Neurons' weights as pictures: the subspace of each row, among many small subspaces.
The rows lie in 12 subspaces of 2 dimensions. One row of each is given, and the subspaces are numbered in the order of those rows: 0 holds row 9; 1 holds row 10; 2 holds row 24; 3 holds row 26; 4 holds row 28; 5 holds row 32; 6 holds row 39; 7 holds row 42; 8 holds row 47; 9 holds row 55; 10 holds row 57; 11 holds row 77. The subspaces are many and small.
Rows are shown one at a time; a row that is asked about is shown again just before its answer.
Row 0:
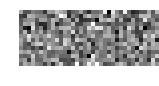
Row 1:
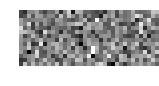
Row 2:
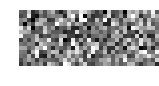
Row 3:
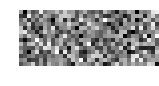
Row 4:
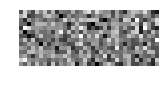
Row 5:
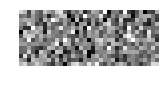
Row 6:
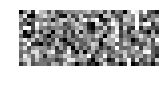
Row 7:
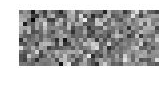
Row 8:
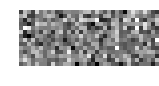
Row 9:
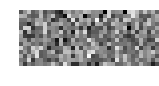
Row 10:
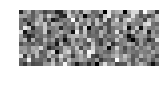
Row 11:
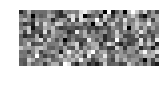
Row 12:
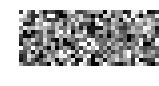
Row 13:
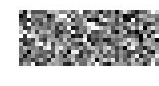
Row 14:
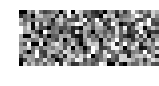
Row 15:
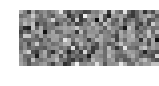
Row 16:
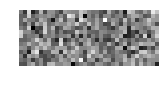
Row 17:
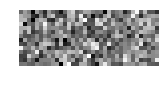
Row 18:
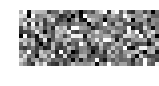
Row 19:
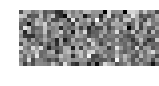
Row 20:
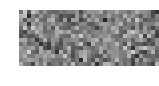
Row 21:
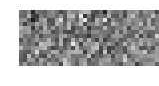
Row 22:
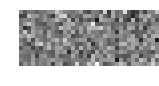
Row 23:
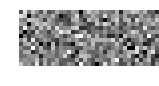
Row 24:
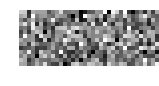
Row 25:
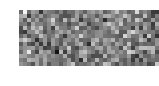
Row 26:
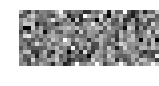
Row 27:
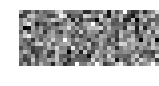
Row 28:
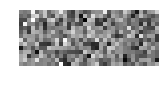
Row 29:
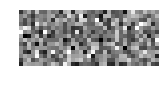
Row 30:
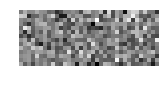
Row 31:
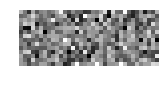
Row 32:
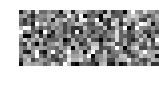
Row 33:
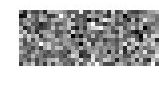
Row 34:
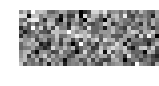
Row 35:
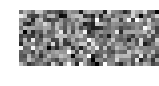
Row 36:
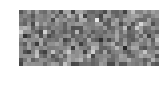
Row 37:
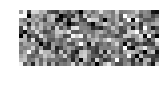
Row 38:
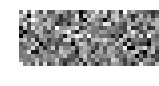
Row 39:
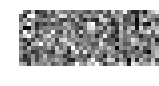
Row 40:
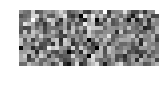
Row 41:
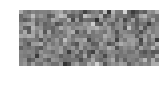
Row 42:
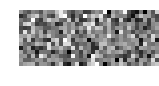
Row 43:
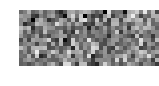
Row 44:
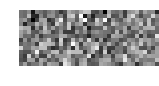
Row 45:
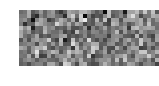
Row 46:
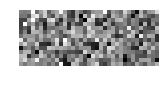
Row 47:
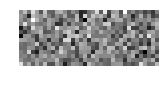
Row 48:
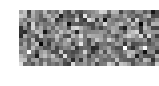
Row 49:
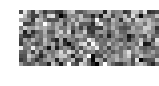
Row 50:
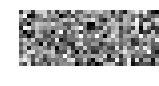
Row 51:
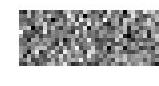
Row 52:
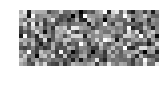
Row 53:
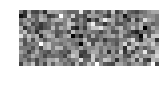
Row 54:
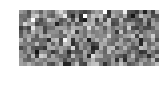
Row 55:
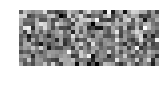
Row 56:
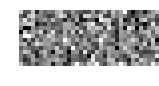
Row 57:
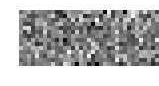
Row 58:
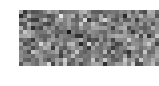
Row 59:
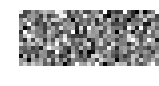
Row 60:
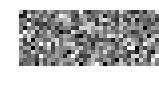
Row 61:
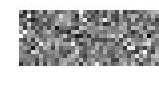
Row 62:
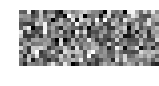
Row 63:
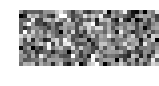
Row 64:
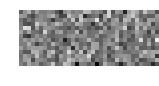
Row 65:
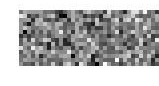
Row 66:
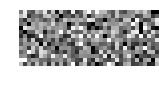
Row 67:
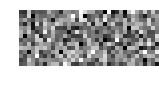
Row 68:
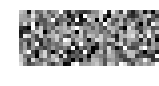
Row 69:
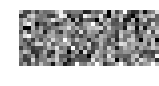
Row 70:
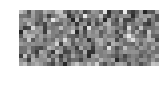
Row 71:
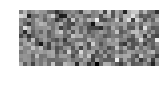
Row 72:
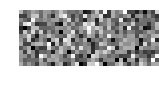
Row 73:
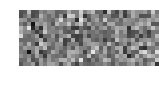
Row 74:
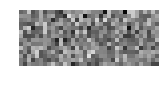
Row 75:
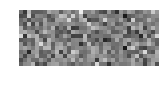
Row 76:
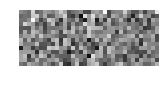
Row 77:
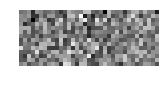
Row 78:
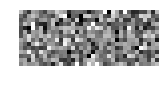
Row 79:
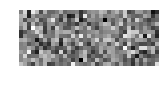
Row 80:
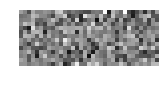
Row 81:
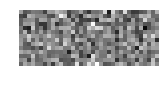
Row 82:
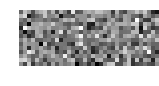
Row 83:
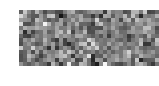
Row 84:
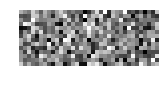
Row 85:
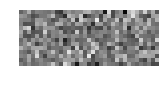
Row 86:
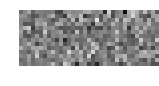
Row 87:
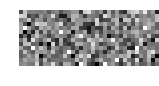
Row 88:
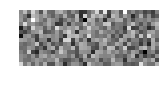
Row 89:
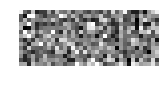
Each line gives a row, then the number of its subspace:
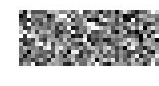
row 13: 2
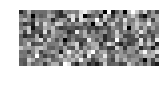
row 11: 2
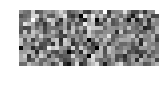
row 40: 11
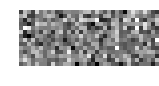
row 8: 5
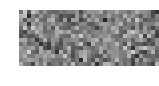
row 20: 0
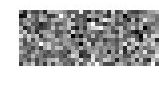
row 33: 9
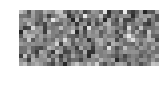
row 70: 1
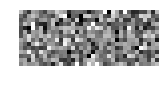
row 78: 9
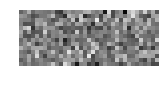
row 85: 10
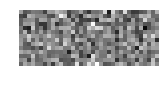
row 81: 9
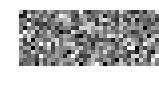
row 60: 8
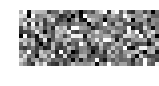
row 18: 2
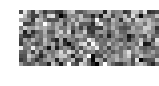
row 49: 4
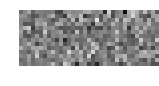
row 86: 10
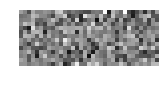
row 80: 10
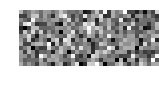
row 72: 8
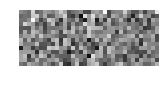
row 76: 11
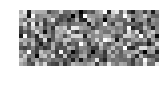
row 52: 2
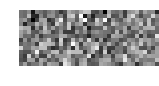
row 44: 11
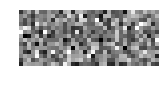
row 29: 5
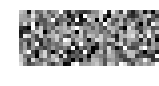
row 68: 3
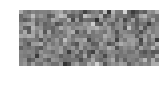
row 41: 2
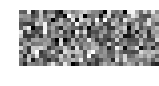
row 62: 0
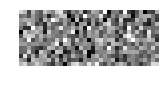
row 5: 1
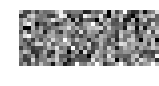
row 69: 3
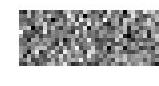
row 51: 1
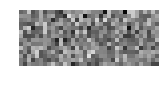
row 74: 0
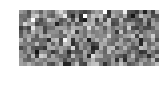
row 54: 7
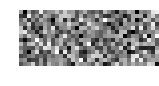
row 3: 1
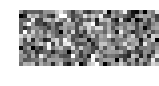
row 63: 7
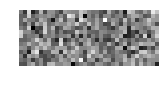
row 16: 0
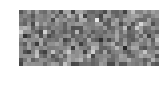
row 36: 5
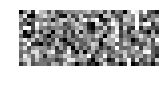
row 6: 6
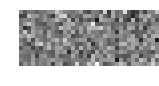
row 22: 10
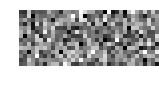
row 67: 2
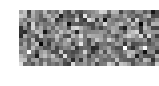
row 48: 3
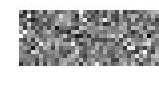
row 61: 8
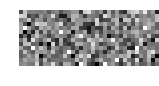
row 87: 8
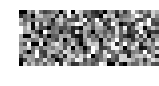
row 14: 6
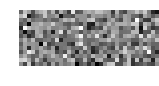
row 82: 6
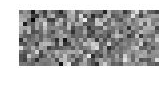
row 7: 4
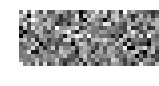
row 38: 8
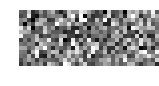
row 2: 7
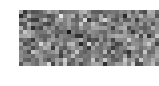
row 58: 4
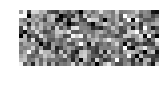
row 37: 10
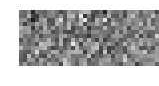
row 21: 11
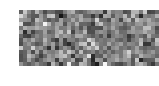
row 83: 4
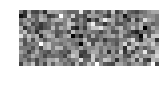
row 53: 9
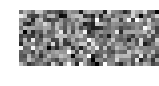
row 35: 11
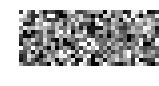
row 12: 4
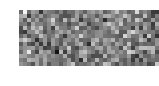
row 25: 1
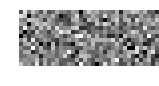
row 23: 8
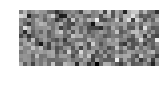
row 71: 10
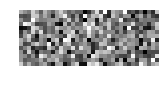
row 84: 8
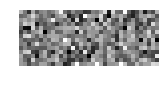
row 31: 3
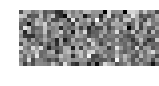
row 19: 0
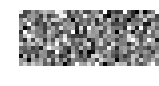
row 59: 1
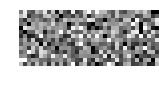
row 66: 5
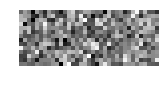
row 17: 4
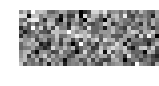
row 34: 11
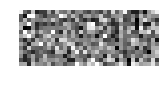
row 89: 6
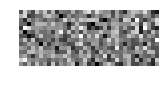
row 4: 5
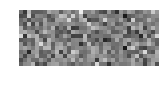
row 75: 2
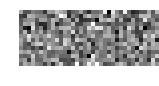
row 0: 9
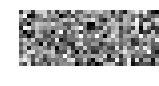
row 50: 6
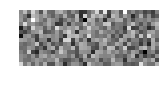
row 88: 8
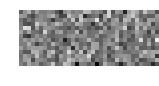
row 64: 3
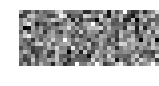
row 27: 3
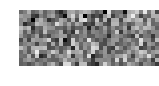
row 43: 7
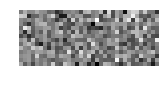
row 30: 10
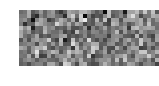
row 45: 7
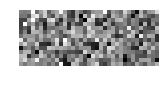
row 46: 4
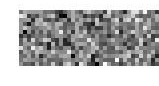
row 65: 7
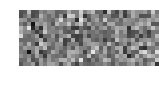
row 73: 9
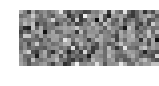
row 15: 3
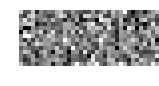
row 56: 5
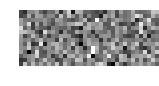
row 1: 6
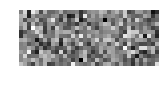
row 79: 0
